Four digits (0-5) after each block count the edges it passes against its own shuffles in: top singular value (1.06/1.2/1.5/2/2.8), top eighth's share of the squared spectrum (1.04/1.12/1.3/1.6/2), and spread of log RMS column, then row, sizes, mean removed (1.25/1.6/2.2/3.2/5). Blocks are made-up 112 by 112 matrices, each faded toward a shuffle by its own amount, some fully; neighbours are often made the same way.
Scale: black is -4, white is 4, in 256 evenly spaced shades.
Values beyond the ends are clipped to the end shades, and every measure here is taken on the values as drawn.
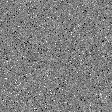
0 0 0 0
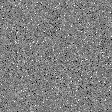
0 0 0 0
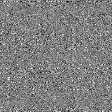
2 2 0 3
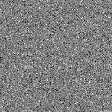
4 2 1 1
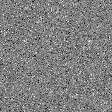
0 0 0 0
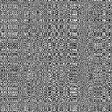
5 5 4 4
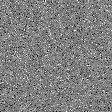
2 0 0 0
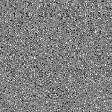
4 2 1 1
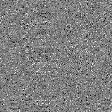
4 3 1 1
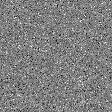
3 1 0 0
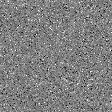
3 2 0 0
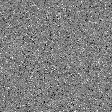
2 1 0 0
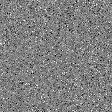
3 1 0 0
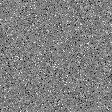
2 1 0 0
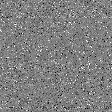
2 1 0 2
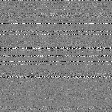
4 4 0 4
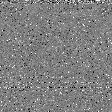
2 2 0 2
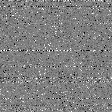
3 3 0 3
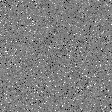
0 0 0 0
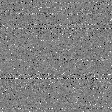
3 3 0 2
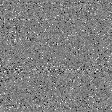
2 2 0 2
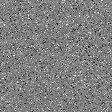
0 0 0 0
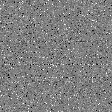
1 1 0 1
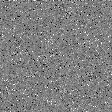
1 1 0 1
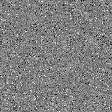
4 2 1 1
